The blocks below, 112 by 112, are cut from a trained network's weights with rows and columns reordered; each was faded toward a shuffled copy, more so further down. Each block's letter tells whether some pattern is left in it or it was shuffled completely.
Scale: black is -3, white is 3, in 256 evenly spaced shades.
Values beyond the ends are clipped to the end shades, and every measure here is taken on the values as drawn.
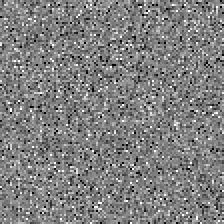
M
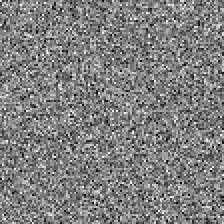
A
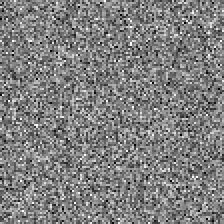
M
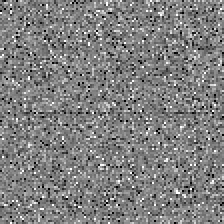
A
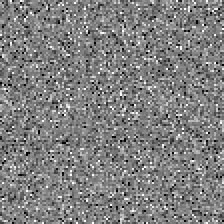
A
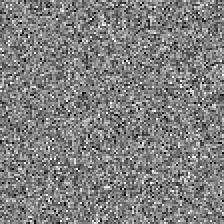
M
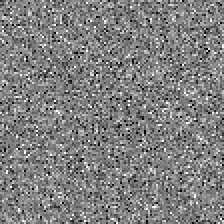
M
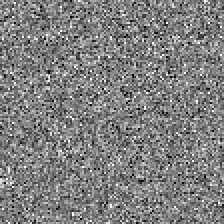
A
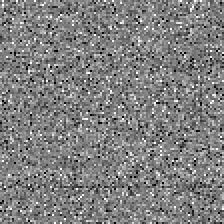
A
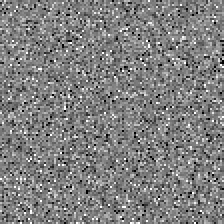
M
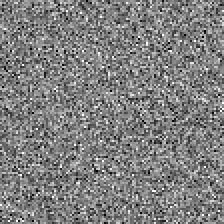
M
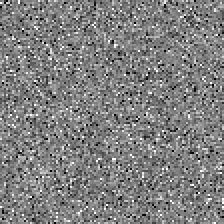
M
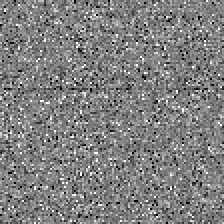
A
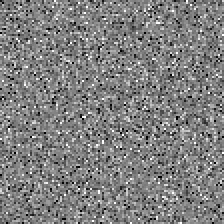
M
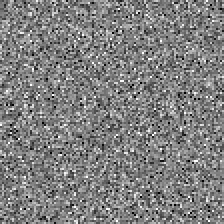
M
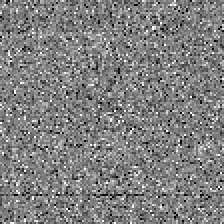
A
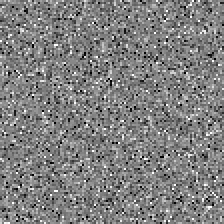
M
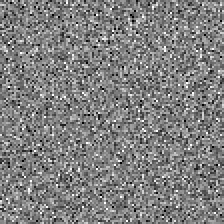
A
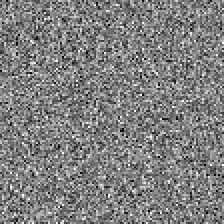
A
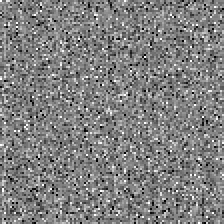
A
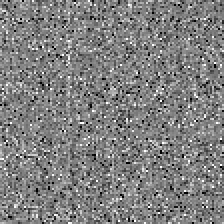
A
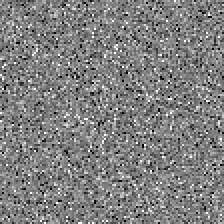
M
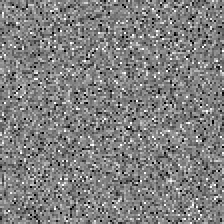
M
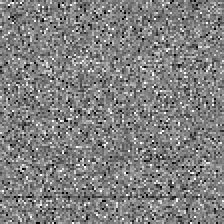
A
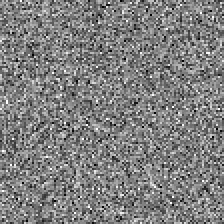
M
